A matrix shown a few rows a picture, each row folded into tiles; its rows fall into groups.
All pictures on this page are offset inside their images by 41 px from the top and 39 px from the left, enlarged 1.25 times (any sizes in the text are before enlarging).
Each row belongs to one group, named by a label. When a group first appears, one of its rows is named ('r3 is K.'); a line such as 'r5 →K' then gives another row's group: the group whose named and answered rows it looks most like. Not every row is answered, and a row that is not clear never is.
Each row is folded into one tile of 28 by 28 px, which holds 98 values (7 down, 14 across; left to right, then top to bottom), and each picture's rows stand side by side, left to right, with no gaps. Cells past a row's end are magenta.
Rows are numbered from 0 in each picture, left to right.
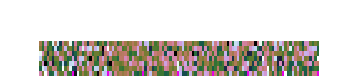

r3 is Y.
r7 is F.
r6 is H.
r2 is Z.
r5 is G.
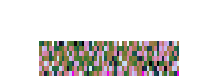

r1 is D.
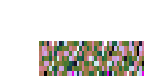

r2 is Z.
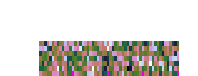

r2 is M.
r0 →H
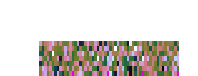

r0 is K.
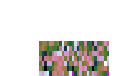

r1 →M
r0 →F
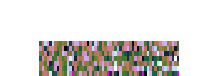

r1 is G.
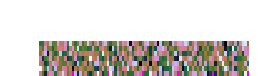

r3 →G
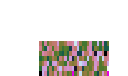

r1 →Y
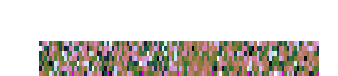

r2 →M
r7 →K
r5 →Y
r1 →H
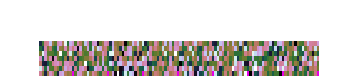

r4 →K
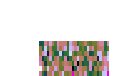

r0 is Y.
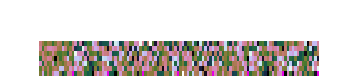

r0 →Z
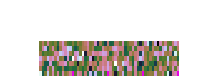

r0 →F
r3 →G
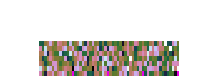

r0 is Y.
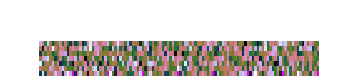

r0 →Z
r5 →Z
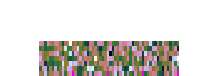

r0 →G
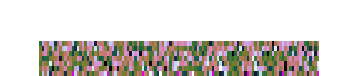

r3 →G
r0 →K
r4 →M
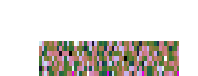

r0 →Y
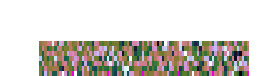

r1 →F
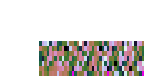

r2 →G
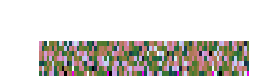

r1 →M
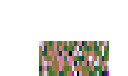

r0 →Y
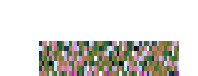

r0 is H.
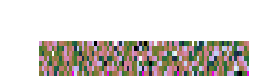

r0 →K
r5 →Z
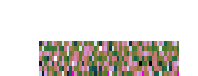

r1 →F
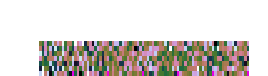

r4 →H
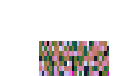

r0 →D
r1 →K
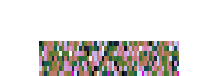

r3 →H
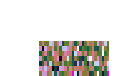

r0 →K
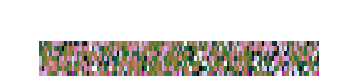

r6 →Z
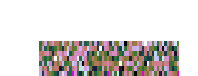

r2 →K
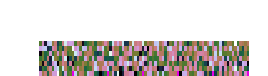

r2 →K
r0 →H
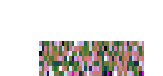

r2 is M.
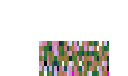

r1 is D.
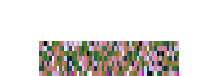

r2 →Z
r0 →H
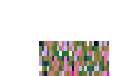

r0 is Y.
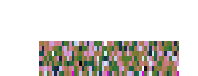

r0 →K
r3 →Y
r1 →G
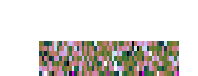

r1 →M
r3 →M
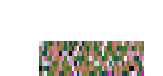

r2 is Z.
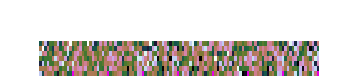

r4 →K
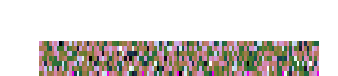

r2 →Z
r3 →K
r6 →H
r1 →Z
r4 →M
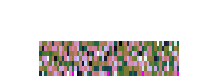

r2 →Y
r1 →F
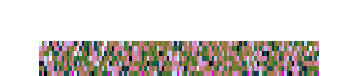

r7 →F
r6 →F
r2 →K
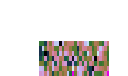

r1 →K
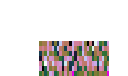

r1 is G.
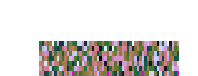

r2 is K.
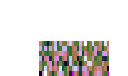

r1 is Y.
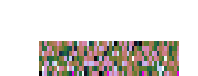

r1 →K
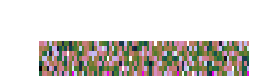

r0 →Y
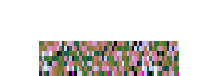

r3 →F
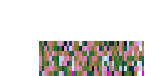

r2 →D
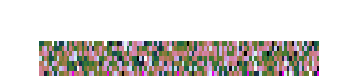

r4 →D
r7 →D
